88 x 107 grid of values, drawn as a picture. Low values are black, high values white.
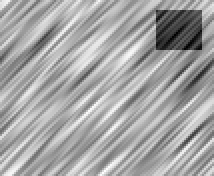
An odd patch, lower than its surroundings, sits in the top right. The halves do not mirror each other. Streaks slant up to the right. The top right is the ninth with the lowest average.
